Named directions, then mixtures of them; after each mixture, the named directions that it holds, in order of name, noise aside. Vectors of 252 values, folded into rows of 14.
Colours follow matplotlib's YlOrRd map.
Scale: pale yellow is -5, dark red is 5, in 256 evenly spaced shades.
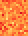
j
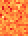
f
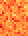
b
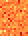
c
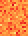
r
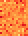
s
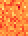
b, f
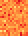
c, s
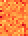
s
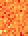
c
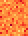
s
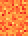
j, r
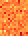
c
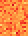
r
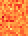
f, r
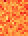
b, j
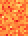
b, f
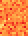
j, r, s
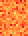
j, r, s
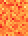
b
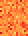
r, s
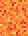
r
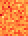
b, f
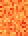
c, r, s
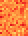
s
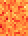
b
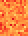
b, j, s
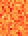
b, f, r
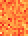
c, j, s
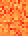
c, f, r
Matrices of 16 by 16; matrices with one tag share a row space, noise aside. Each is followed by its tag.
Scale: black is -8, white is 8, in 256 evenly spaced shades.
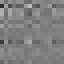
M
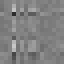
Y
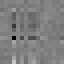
Y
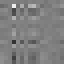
Y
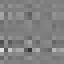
M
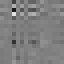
Y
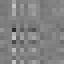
Y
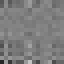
M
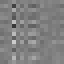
Y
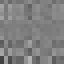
M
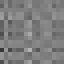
M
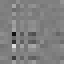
Y
